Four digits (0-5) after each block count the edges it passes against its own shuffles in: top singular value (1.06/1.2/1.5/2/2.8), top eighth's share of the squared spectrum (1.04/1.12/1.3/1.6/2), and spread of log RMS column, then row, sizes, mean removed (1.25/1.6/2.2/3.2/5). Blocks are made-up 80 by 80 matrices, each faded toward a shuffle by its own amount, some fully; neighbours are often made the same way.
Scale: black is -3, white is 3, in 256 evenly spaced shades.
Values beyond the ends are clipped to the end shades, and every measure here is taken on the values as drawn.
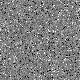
1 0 0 0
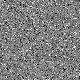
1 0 0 0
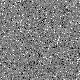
0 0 0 0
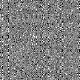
4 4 3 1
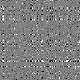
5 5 3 3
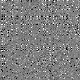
4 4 2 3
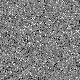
0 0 0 0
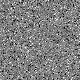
0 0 0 0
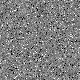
0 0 0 0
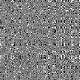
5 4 3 3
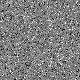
0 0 0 0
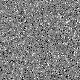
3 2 0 0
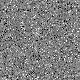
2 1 0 0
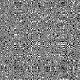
4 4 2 3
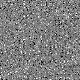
3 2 1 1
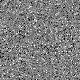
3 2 0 1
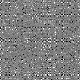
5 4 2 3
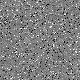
1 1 0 0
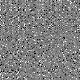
4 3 1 2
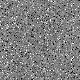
0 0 1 0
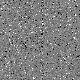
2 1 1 0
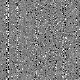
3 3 3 0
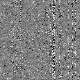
2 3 3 0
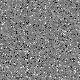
1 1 1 0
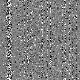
2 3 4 0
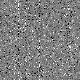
2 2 2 0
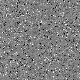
0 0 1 0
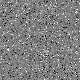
1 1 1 0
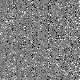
1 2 2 0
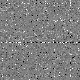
3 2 1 2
